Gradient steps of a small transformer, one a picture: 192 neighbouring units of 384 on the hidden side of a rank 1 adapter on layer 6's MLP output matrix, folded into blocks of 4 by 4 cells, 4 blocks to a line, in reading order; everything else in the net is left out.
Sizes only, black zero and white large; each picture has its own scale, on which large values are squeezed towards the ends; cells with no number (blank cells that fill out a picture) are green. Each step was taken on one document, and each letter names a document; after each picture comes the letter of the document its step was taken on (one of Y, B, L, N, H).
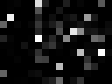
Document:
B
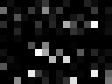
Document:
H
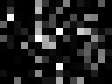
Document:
B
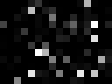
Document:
H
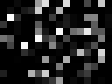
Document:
B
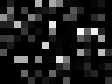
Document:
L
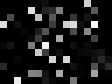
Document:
H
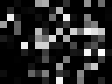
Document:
B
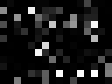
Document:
H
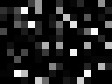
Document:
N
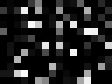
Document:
N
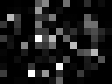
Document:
B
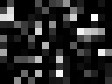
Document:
L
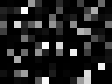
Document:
N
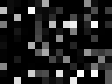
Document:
H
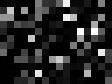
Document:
L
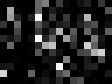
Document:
B
